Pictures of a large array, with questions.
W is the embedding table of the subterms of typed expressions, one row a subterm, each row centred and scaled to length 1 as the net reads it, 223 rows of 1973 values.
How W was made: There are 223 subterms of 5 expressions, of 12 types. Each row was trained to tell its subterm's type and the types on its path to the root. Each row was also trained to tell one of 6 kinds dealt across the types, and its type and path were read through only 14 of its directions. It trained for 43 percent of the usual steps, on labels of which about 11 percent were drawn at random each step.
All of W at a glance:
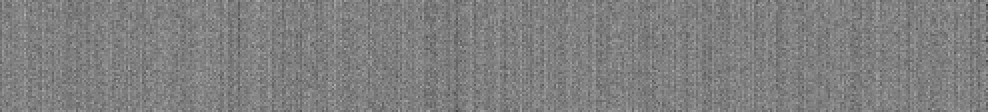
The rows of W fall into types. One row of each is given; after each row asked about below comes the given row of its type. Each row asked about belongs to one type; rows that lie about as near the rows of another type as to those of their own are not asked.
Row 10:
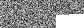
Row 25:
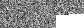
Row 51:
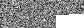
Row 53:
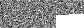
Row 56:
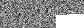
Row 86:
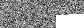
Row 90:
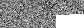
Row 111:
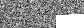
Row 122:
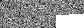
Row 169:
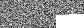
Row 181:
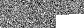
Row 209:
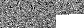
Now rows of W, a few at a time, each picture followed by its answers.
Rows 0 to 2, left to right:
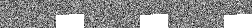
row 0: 10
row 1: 53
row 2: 53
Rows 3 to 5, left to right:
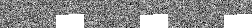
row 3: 111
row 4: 209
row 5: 181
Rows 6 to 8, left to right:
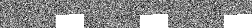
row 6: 56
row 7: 90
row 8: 90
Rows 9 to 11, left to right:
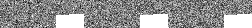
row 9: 181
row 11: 10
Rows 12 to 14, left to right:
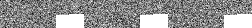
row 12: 181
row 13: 209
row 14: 51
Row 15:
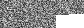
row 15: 122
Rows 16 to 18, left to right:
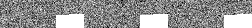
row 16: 90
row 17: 181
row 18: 25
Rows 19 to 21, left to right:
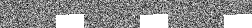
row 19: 56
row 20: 51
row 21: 56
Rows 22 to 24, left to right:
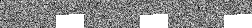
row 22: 111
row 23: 25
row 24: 10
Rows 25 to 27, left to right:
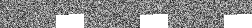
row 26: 209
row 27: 169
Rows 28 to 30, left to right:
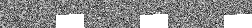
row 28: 51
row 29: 209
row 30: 53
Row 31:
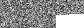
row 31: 56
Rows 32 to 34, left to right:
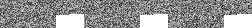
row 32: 111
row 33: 209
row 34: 209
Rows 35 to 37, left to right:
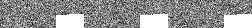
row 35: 53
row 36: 181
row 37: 10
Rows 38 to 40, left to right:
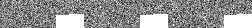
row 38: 169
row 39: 209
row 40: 86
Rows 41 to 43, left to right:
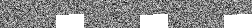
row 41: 122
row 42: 122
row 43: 111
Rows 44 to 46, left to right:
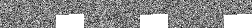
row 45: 53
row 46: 169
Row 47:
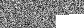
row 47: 56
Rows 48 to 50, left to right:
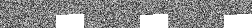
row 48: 25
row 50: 181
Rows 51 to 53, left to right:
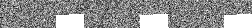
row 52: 56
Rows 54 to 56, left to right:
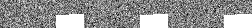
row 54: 122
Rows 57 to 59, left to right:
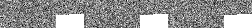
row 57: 56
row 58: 169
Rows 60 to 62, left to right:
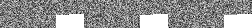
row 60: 122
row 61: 122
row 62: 10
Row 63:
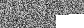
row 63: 90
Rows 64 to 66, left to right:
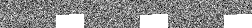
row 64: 51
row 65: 25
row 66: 169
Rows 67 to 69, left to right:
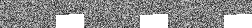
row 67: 111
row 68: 122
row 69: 111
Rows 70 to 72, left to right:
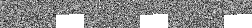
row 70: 209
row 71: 181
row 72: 209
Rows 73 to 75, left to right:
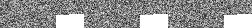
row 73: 122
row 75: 51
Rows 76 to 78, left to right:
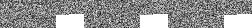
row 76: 90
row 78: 122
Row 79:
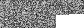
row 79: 10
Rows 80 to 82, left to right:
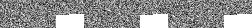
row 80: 90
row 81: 122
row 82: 209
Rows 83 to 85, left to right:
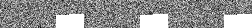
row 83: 51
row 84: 53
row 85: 181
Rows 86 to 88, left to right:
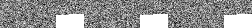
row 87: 10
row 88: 111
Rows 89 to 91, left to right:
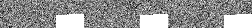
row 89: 53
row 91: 53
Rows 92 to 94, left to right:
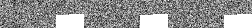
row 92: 10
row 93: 51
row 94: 51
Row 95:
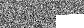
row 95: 86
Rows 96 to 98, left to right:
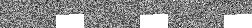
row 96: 90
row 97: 209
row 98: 25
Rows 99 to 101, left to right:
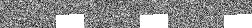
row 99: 209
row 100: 10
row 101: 122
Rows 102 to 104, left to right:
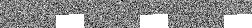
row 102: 122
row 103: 53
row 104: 209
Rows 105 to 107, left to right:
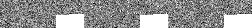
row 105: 90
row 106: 181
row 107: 181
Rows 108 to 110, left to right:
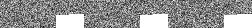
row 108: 122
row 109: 25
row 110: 181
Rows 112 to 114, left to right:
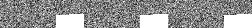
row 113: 90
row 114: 86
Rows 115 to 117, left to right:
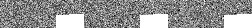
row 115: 10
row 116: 169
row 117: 53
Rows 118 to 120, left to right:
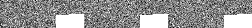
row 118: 86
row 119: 86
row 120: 111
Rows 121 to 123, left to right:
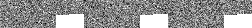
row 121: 181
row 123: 122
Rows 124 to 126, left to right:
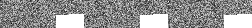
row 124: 25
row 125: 10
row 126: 169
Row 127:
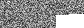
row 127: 111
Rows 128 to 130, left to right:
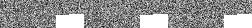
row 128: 51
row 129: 111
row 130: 51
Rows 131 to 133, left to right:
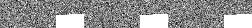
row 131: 53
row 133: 86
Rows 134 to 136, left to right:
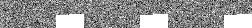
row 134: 10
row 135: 86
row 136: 86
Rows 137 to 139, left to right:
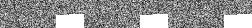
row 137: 51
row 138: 86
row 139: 10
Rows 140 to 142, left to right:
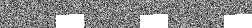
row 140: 10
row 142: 53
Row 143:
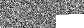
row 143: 181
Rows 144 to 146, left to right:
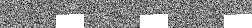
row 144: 181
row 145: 51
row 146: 56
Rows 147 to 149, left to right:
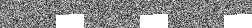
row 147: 169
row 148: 51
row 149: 111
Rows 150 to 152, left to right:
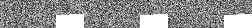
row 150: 10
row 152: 111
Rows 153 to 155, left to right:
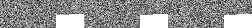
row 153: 181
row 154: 181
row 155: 53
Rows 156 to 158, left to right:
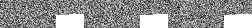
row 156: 51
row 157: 122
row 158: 25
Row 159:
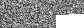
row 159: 111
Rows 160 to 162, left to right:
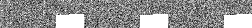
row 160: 10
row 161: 86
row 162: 51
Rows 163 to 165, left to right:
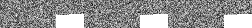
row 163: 56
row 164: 56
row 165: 56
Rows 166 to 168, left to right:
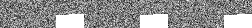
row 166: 25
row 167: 209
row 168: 111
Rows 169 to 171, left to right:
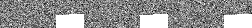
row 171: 53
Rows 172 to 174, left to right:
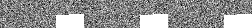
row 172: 122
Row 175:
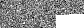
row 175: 169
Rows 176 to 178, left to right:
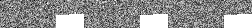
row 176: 56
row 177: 51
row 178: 111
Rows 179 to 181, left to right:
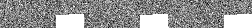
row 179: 90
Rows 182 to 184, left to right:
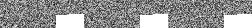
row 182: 51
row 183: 86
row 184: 209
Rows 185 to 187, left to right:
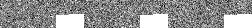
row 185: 86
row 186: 25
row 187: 181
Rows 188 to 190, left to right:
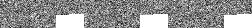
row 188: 51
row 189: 10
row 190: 122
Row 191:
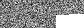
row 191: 90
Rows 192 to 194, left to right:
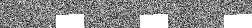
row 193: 169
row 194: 86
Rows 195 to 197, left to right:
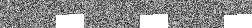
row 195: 56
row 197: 209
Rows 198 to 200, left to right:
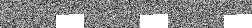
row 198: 86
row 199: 51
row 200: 122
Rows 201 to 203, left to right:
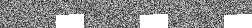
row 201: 122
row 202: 169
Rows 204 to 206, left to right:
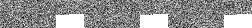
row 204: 181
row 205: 181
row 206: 10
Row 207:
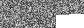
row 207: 209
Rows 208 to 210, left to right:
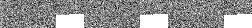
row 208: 10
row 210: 111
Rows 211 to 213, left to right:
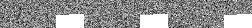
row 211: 90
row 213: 86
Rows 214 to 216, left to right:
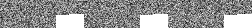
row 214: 209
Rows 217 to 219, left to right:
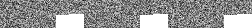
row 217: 25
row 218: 111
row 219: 90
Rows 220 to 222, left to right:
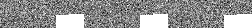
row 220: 122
